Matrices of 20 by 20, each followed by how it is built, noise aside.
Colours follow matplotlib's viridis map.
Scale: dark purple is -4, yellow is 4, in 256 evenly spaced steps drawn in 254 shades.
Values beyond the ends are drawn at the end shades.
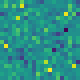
noise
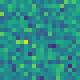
noise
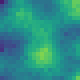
smooth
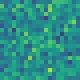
noise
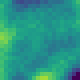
smooth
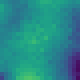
smooth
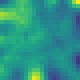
smooth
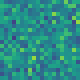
noise
